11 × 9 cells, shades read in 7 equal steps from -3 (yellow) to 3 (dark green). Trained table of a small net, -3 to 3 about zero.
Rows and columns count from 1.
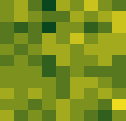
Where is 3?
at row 1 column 4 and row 3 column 4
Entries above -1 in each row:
6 5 8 5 4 7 9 7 5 7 7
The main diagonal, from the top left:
0 -1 1 -1 -1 0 1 0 0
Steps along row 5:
up down down same up down same same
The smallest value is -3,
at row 10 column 9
